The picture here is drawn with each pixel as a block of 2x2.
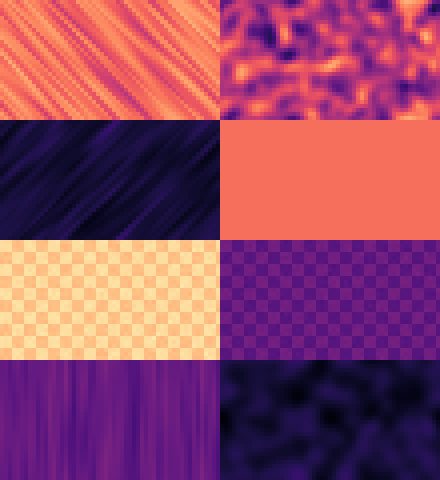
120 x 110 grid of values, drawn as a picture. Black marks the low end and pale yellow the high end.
The table splits into 4 rows of 2 panels. Panel 1,1: high, slanting down to the right. Panel 1,2: middling, blotchy, strong in contrast. Panel 2,1: very low, slanting up to the right, faint in contrast. Panel 2,2: high, flat. Panel 3,1: very high, checkered, faint in contrast. Panel 3,2: low, checkered, faint in contrast. Panel 4,1: low, streaked downward, faint in contrast. Panel 4,2: very low, blotchy, faint in contrast.
